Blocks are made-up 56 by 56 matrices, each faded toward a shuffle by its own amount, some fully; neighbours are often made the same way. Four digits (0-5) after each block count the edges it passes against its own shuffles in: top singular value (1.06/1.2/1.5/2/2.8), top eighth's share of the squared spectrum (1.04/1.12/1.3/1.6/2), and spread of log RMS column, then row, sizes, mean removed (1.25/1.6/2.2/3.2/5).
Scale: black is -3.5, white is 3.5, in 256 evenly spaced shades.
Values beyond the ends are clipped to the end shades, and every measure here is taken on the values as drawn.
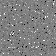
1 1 0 0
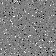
0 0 0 0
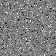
1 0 0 0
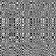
5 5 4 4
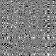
4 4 3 2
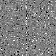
3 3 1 0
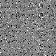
3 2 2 0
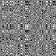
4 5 3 3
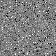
2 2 0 0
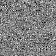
1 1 0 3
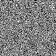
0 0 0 0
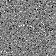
0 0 0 0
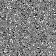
0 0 0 0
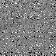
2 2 2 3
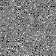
1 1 1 1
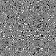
4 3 1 2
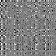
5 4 3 3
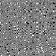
4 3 1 2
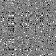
4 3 2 2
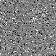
3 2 0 1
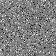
1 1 0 0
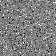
1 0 0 0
